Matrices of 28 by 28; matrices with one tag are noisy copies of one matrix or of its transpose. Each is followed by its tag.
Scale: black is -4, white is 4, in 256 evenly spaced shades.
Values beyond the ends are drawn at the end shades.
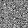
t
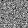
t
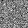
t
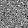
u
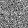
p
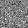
u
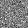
u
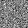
t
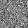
u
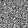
t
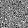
u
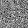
p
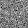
p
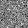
u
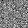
t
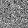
p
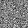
t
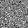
u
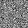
t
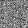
t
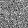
p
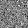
u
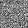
t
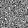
u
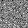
t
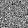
u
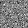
t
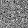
p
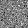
u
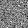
u
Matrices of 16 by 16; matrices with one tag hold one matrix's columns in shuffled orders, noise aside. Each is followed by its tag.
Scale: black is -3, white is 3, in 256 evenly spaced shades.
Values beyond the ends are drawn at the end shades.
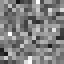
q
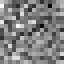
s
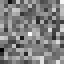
q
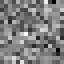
q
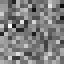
s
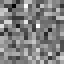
s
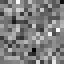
q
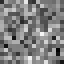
q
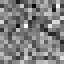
s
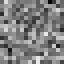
q
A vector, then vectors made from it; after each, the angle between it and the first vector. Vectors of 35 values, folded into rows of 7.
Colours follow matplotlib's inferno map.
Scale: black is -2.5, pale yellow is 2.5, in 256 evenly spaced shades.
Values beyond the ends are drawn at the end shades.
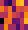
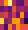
nearly opposite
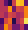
nearly parallel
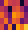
partly opposed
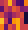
nearly opposite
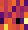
partly aligned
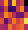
orthogonal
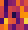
partly aligned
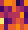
nearly opposite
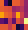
partly aligned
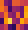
partly aligned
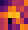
orthogonal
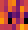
partly opposed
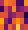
nearly opposite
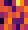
nearly parallel
